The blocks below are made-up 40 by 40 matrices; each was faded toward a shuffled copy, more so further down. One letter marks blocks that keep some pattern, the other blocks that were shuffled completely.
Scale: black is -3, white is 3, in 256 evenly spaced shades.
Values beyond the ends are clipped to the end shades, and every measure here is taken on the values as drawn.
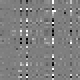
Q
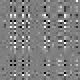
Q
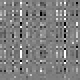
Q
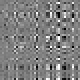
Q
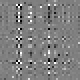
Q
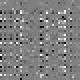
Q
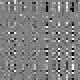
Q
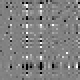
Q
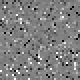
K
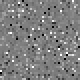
K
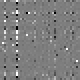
Q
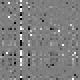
Q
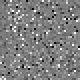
K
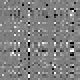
Q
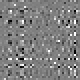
Q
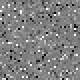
K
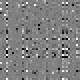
Q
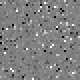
K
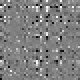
Q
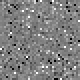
K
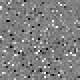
K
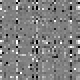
Q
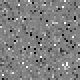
K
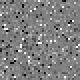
K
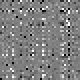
Q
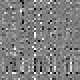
Q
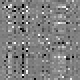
Q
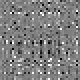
Q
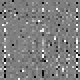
Q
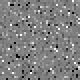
K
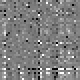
Q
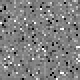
K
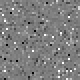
K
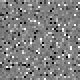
K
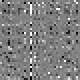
Q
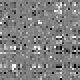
Q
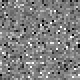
K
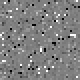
K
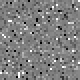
K
